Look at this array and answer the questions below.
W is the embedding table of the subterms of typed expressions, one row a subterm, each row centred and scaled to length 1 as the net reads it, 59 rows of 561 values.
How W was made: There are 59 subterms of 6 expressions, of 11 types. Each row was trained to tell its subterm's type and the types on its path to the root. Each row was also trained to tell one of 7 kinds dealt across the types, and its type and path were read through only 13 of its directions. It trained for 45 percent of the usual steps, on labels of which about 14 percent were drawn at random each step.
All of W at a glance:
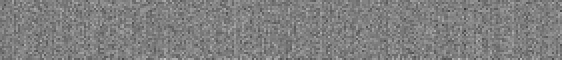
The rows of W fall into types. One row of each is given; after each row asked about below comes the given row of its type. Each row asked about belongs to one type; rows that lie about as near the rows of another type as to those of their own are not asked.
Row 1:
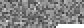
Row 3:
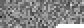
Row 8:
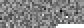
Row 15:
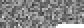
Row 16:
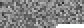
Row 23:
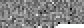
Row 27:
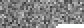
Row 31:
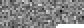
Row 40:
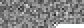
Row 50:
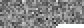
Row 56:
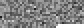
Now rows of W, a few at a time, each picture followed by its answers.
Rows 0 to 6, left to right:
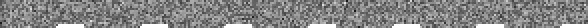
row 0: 23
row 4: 40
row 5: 23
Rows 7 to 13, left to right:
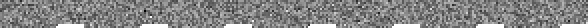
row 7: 27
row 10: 31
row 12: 27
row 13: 56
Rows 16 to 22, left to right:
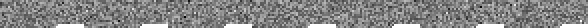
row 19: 16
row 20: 50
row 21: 27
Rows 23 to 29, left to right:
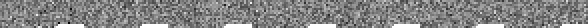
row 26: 16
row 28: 15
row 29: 31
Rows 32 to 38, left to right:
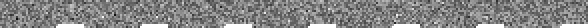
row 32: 27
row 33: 3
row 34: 3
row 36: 16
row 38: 50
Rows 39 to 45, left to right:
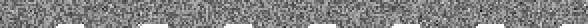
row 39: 8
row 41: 3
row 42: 16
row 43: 3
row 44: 40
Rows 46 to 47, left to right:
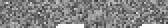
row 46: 1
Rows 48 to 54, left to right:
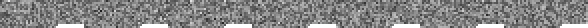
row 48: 3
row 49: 23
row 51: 23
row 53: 50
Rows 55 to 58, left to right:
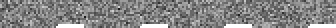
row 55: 27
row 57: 31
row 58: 1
